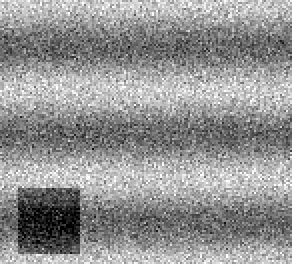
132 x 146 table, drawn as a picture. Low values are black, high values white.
The ninth with the lowest average is the bottom left. Stripes running across repeat 3 times from top to bottom. An odd patch, lower than its surroundings, sits in the bottom left.
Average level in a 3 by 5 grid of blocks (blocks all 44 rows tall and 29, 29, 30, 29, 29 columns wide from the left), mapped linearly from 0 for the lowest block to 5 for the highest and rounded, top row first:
55555
55555
02555
